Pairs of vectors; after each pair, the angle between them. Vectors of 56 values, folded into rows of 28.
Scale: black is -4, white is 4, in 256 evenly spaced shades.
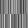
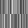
nearly parallel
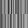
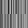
nearly parallel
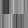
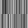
partly aligned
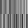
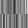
partly aligned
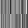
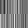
orthogonal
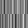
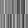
nearly opposite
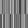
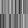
partly aligned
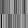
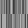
partly aligned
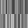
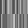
orthogonal
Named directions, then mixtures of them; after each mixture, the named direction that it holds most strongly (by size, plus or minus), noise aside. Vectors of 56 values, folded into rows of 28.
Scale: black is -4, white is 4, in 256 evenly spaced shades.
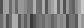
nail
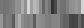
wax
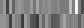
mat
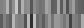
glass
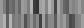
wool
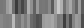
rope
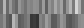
mat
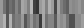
wool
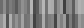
wool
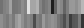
wax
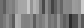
wax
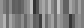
wool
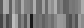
nail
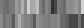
wax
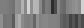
wax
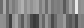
mat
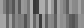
wool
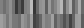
rope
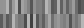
glass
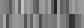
wool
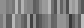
glass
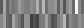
mat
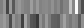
mat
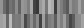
wool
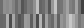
wool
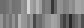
wax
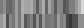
wool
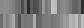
wax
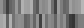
wool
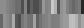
wax
